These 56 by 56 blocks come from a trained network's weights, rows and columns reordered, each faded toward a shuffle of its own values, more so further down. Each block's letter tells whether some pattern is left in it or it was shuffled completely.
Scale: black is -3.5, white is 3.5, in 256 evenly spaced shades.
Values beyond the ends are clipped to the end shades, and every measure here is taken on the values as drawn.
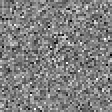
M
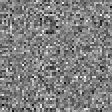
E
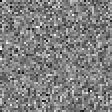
E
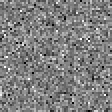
M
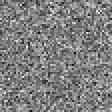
M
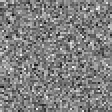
M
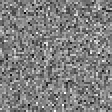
M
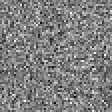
E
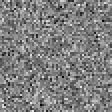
E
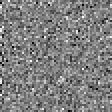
E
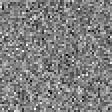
M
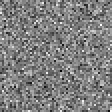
M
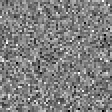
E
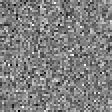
E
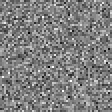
E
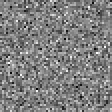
M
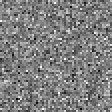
E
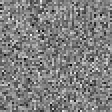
E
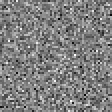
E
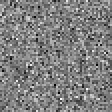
M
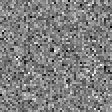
E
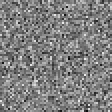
E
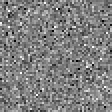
M
